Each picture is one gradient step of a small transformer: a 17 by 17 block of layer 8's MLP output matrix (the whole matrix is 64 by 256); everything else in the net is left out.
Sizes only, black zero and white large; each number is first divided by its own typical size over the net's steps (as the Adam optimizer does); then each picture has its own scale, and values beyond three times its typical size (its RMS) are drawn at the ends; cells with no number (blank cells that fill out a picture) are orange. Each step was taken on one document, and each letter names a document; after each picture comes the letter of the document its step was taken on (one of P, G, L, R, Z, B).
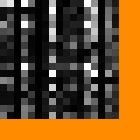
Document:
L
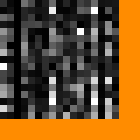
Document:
L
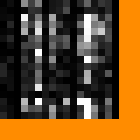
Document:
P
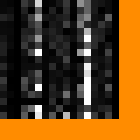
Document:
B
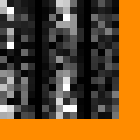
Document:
L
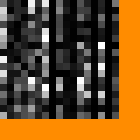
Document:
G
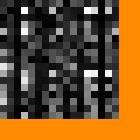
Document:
L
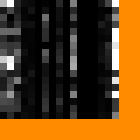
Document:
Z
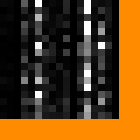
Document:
B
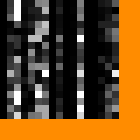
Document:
G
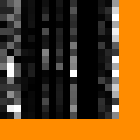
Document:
Z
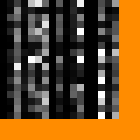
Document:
G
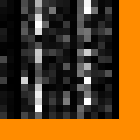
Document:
P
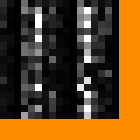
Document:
P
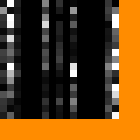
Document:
Z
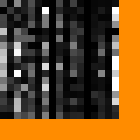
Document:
G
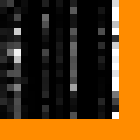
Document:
Z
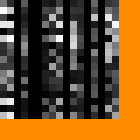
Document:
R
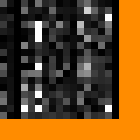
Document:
P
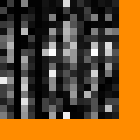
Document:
L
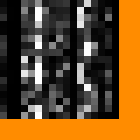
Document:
P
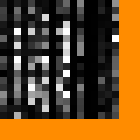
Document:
G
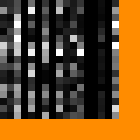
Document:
G
